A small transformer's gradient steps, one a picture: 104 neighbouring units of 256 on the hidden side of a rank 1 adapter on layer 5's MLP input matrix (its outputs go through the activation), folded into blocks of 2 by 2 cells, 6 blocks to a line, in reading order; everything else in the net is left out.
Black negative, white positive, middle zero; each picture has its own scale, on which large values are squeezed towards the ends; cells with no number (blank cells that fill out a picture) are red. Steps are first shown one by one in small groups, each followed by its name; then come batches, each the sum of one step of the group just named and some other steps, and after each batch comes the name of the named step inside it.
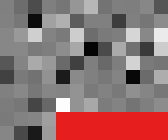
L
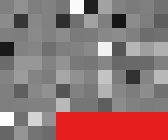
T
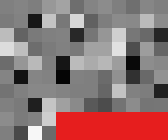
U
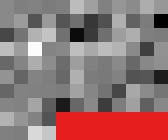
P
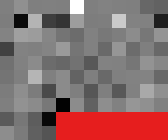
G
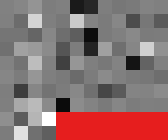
P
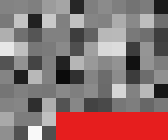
U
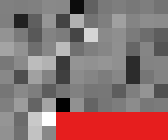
U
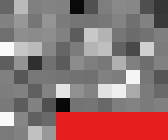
P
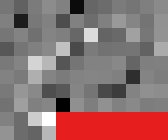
L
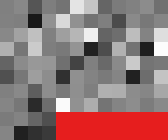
L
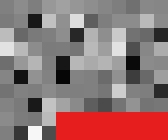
U
